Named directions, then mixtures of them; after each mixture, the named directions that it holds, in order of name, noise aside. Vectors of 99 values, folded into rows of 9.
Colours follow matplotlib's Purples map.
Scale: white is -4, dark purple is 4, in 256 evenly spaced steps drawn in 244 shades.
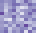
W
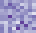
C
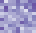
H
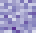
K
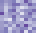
W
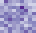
H, W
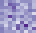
C, W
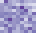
H, W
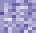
W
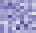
C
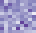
C, H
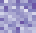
H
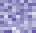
K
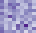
C, W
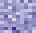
K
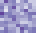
H, W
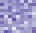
K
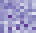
C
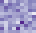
C, H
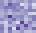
C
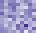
C, W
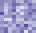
W
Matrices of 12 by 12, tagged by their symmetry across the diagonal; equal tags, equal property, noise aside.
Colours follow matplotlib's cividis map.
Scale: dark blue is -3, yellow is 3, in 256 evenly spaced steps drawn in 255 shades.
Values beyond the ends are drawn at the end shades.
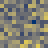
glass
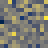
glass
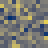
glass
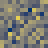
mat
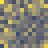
mat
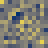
mat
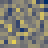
glass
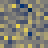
glass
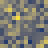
mat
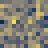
glass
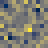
mat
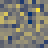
glass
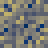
mat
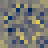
mat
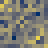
mat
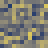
glass
